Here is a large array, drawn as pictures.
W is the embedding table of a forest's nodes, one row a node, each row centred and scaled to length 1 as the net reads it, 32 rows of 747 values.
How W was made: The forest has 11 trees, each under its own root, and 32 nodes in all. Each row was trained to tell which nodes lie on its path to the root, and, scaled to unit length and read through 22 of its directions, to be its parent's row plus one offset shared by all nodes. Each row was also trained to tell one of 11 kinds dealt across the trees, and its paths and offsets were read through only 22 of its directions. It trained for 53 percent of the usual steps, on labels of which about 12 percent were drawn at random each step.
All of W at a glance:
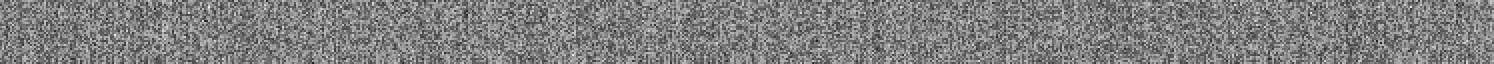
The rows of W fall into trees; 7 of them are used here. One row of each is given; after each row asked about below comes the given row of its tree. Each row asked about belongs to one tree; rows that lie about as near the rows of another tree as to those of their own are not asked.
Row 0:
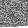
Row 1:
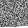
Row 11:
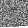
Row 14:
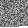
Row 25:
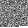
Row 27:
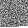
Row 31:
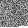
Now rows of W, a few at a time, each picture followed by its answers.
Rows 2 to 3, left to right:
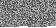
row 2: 11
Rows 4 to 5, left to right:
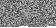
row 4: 27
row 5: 1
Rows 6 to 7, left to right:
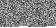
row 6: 1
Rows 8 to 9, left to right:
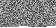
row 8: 1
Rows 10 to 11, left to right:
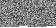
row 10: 0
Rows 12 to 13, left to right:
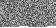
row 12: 25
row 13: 14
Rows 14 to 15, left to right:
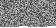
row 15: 0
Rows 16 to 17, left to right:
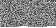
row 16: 27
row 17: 25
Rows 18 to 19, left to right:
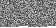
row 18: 25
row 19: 1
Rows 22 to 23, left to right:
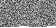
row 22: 11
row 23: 0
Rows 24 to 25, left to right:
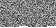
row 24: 0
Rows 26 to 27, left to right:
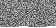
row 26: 14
